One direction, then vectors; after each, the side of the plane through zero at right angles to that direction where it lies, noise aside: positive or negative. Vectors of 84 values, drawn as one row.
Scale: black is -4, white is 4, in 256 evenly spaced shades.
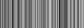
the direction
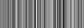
positive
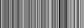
positive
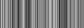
positive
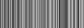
positive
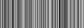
positive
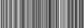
negative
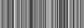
positive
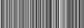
negative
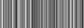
negative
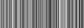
negative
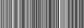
negative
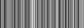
positive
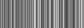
positive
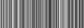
negative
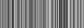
positive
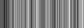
positive
